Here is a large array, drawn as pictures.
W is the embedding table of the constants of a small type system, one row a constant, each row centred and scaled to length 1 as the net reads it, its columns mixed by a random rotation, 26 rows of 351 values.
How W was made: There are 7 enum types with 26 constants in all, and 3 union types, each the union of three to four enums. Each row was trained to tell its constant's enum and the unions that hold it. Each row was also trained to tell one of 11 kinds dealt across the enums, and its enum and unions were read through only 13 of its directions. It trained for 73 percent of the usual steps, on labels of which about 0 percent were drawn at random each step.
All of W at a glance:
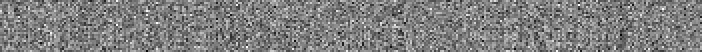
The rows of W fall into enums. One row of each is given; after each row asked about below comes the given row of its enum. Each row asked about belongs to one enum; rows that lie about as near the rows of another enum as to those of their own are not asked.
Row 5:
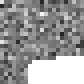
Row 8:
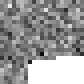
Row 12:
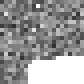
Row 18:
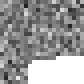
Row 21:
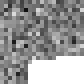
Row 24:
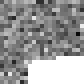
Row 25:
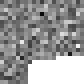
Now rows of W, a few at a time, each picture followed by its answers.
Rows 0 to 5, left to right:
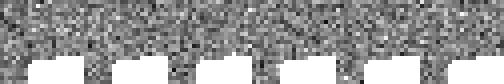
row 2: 25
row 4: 24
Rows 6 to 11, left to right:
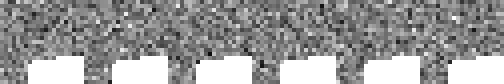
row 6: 8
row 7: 5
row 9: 18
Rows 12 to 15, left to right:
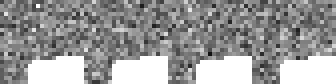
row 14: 5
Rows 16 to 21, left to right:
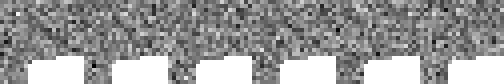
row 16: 8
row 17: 18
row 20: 24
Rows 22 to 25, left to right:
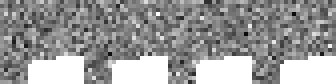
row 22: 25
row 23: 24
